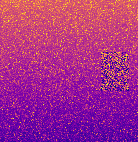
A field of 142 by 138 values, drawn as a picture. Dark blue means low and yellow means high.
There is an overall slope up to the top. No row or column stands out. An odd patch, rougher than its surroundings, sits in the middle right. The texture is fine-grained noise.
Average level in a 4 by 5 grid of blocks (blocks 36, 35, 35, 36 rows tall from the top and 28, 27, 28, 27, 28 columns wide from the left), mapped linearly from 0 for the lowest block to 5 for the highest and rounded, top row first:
5 5 5 5 5 / 3 3 3 3 3 / 2 2 2 2 2 / 0 0 0 0 0
